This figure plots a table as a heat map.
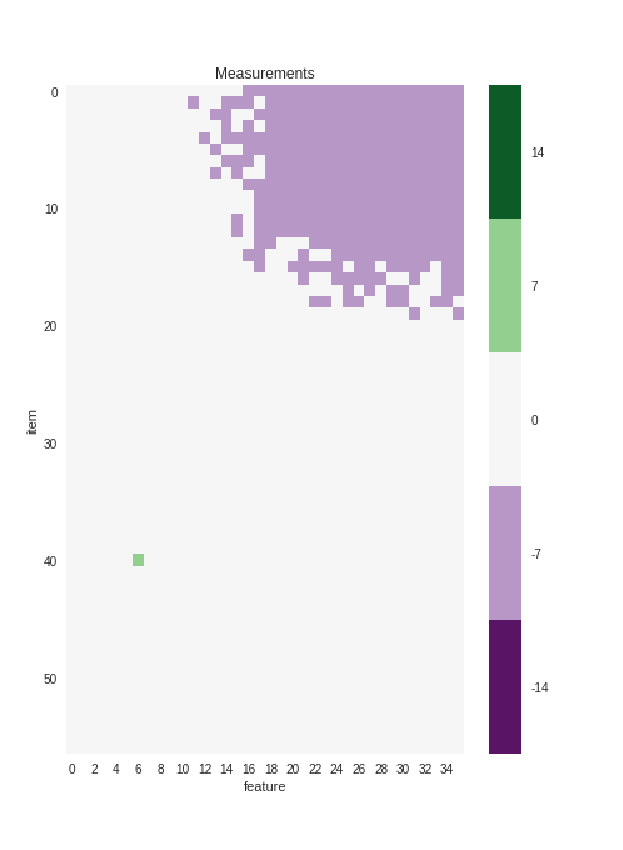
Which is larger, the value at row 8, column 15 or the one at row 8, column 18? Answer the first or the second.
the first
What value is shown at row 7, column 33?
-7
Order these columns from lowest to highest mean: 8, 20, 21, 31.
31, 21, 20, 8
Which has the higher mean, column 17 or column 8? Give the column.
8
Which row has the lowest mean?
4
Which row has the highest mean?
40
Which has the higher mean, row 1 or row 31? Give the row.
31
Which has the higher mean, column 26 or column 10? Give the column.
10
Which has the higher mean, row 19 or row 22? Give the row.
22
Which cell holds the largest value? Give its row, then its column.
40, 6
